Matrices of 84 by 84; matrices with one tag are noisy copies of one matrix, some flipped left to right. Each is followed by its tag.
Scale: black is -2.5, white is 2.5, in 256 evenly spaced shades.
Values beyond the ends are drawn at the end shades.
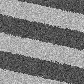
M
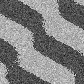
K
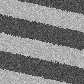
M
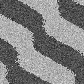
K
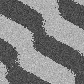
K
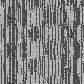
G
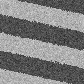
M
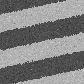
M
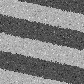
M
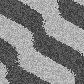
K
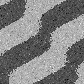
K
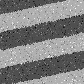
M
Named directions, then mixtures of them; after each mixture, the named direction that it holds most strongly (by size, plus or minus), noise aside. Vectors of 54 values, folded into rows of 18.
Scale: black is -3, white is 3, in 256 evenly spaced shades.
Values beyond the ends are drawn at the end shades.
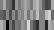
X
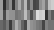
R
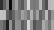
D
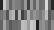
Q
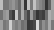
Q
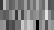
Q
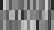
Q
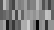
X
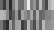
D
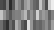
D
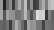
R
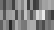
R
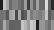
Q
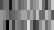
D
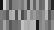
Q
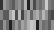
Q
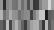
R
